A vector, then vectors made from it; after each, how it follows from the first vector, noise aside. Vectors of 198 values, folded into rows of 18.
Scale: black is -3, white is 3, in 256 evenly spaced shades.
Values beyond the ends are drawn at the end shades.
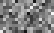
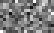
sign-scrambled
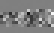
partly zeroed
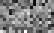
sign-scrambled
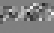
partly zeroed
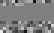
partly zeroed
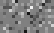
partly zeroed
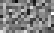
sign-scrambled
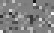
partly zeroed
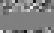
partly zeroed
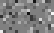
partly zeroed
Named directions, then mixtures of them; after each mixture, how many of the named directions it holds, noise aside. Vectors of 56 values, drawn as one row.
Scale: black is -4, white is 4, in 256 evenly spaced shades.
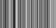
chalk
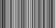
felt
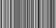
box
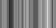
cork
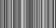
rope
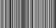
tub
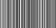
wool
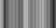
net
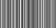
one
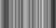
one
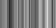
one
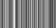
two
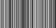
one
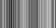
two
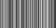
three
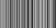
three
